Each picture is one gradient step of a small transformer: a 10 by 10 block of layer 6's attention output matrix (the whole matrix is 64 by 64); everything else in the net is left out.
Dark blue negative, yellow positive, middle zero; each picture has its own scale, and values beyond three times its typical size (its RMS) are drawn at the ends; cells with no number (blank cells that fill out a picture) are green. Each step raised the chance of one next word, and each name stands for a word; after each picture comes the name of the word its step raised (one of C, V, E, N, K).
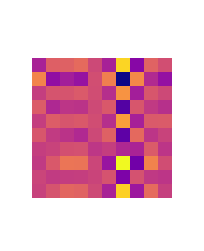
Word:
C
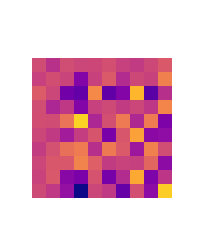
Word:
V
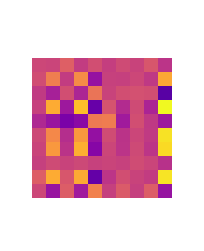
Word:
C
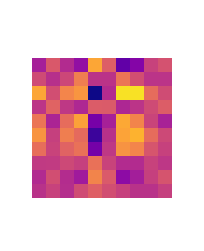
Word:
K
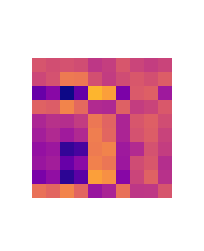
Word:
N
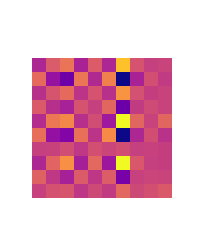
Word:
C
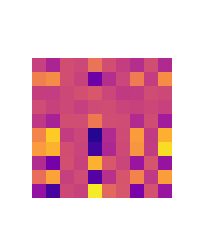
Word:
C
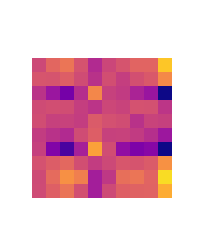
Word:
K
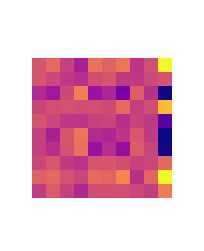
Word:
K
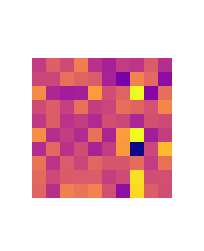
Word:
V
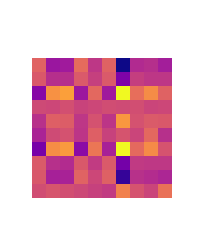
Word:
K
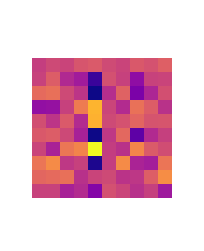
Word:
V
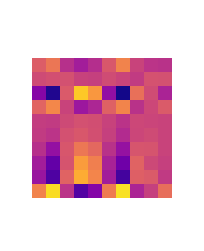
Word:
N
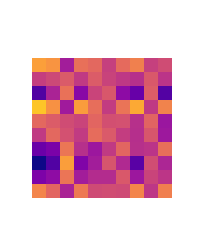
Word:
N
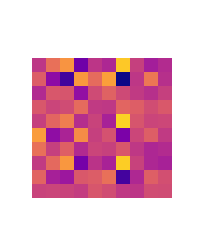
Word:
C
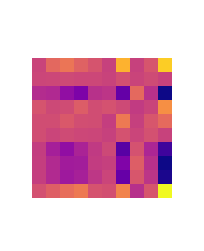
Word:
N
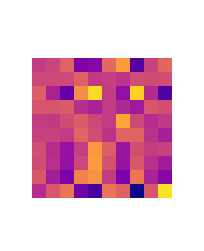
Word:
N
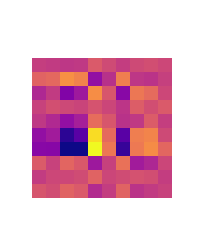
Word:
K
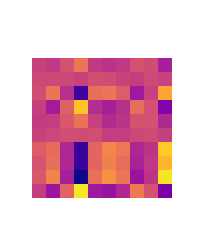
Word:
N
